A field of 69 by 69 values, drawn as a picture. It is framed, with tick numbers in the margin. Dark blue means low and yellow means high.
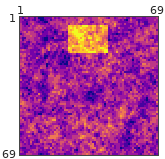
Slope: none. Stripes: none. Grain: blotchy. Odd patch: higher, in the top middle. Ninth with the lowest average: top left.
